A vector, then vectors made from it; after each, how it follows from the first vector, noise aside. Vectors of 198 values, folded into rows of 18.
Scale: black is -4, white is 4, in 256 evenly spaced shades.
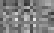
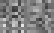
wrapped around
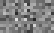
sign-scrambled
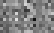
sign-scrambled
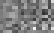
wrapped around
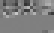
partly zeroed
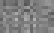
shrunk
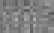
shrunk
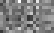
wrapped around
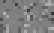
partly zeroed
